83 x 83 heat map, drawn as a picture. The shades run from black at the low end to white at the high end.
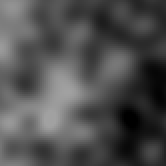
There are no regular stripes. The bottom right is the ninth with the lowest average. The field climbs toward the left. Overall the values sit about 30% of the way up the scale. No single row or column stands out from its neighbours. The field is smooth, with broad soft blobs.
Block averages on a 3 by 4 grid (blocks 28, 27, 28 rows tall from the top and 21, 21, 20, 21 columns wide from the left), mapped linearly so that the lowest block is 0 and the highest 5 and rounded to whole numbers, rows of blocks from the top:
4 2 1 1 / 3 5 3 0 / 4 4 1 0
